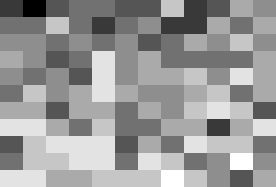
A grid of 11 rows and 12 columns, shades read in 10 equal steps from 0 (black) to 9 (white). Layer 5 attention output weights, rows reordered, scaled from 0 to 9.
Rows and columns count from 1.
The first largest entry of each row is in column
8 3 11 5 5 5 10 1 3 11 8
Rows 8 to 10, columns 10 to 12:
2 6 8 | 7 7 4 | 5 9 5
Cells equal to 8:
17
